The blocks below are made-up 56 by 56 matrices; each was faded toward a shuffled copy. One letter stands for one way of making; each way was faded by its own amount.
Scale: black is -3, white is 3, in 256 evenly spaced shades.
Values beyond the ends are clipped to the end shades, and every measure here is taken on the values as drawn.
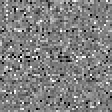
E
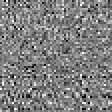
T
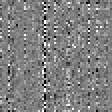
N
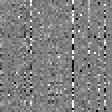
N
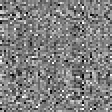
T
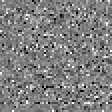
E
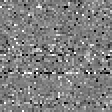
E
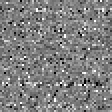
E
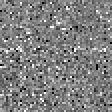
E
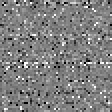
E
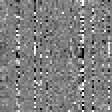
N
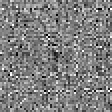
T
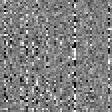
N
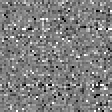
E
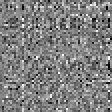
T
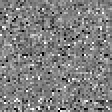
E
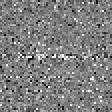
E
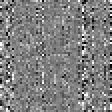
N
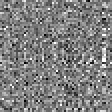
T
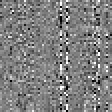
N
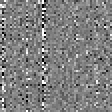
N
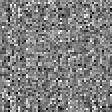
T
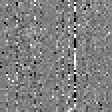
N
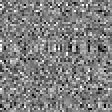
T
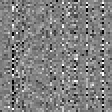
N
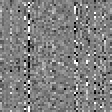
N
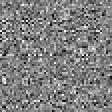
T
